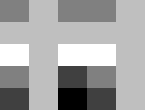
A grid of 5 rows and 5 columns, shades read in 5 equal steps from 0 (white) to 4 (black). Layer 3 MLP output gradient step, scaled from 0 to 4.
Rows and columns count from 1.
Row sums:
8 5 2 9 12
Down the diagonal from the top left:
2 1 0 2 1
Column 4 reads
2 1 0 2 3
